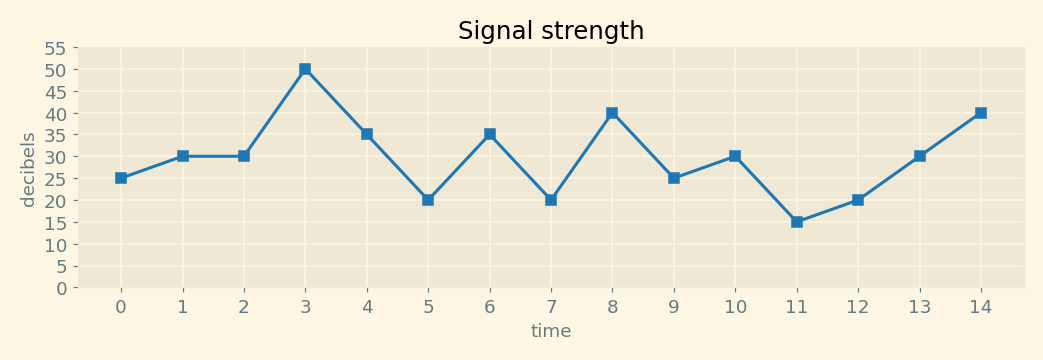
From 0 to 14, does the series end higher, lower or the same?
higher
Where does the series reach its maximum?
3
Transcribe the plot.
Title: Signal strength
x-axis: time, ticks 0 1 2 3 4 5 6 7 8 9 10 11 12 13 14
y-axis: decibels, ticks 0 5 10 15 20 25 30 35 40 45 50 55
Values:
25 30 30 50 35 20 35 20 40 25 30 15 20 30 40
